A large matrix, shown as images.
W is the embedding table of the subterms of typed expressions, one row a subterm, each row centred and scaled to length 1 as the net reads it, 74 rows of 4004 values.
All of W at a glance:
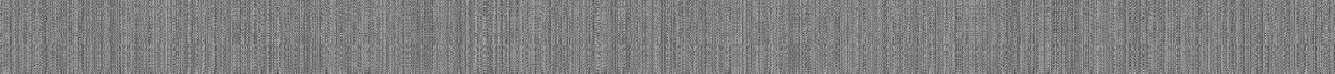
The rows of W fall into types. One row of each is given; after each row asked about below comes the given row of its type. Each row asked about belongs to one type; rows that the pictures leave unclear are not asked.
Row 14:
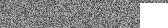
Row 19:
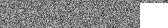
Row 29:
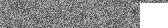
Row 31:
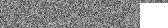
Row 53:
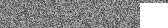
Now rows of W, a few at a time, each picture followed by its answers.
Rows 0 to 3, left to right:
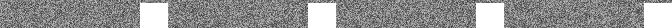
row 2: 14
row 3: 29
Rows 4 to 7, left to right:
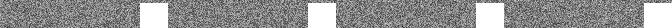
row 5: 53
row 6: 31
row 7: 29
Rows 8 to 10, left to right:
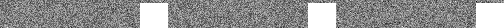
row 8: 14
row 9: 29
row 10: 14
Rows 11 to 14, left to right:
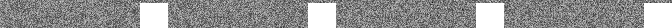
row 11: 29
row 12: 29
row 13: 14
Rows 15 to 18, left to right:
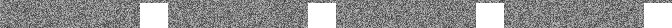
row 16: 29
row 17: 19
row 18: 31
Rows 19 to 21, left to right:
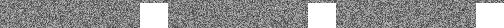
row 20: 53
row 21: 31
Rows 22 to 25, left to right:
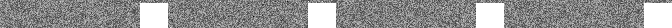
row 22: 29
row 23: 19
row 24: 31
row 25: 29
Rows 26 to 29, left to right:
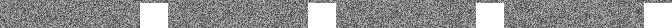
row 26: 19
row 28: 29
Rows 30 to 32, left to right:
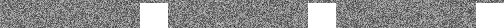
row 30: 14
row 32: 29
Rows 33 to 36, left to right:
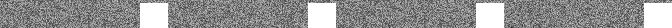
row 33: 53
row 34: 29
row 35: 53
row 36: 53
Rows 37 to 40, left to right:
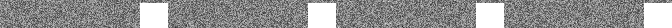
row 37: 29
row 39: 31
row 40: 31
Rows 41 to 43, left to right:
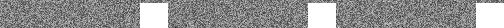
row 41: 31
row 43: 31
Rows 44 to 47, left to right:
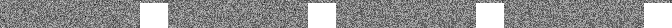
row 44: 19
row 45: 14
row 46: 53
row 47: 53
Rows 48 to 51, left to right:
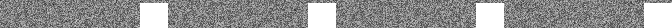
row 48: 53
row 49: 31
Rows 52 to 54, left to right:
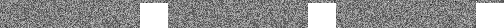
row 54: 19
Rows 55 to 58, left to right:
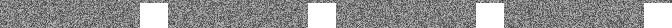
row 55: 19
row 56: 31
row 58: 53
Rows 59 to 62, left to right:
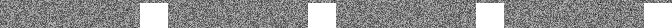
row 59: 31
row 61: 31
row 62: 14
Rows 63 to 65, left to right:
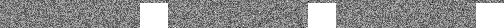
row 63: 53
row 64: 31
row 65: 14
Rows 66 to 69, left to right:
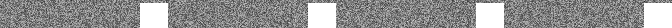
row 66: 53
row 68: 14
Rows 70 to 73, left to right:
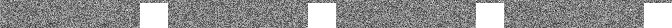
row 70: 53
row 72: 31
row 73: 29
